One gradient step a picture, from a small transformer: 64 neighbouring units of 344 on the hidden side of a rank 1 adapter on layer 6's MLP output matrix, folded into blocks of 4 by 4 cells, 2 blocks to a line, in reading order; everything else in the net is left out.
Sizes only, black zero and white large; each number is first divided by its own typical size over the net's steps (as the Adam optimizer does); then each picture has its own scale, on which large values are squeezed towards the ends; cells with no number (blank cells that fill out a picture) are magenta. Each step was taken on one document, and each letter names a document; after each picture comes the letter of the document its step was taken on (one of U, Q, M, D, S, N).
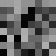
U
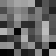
U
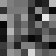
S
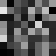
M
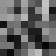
S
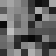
S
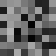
S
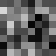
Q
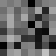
Q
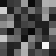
M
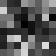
M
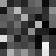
Q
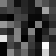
Q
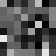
Q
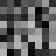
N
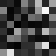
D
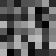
N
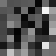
D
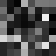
M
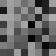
S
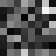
D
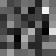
D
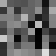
Q
